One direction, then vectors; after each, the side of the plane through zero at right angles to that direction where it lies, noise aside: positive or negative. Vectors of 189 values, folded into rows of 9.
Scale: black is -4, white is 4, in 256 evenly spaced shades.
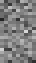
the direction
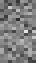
positive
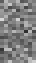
negative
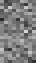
positive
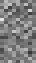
negative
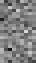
positive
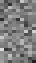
positive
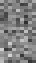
positive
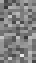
positive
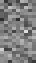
positive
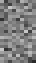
positive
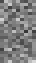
negative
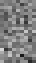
positive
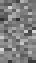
positive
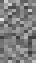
negative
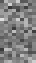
negative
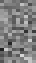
negative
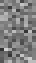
negative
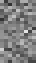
positive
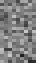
positive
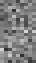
positive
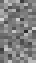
negative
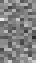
negative
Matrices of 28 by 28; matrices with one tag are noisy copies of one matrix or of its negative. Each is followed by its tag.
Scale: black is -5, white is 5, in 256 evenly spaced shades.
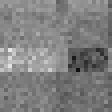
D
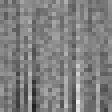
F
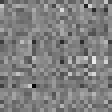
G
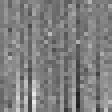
F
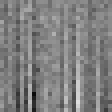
F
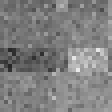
D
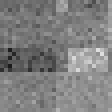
D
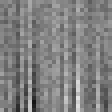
F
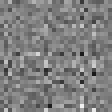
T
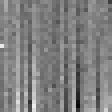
F
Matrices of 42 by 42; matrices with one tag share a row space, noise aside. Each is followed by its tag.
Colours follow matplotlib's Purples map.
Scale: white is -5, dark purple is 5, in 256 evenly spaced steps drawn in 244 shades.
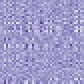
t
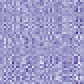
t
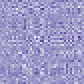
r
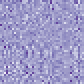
t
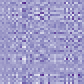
r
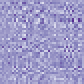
r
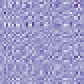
t
